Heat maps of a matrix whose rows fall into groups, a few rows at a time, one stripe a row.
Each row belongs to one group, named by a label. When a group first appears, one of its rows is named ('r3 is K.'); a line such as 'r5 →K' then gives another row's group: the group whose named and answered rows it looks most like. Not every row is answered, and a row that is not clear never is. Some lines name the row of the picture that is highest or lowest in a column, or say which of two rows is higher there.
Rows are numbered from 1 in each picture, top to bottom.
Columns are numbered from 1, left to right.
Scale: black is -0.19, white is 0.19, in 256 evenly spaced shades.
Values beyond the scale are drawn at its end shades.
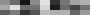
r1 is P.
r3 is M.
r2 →P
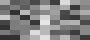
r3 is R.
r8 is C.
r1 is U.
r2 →M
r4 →P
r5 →C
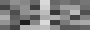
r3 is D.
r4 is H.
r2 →C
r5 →P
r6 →R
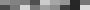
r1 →H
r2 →R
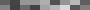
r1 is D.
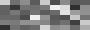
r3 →U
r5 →R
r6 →M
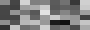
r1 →R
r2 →R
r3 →M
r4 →C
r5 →R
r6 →M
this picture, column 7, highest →4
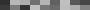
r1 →C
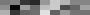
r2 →R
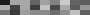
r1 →C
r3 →D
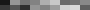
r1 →M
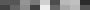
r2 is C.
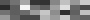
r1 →U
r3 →R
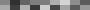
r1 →U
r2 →H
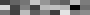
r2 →H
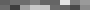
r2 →R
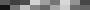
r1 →D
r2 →C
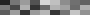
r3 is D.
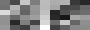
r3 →P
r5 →H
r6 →P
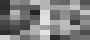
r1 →D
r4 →M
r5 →M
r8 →P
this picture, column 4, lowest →3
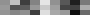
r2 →R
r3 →H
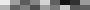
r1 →P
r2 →H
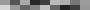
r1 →U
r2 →P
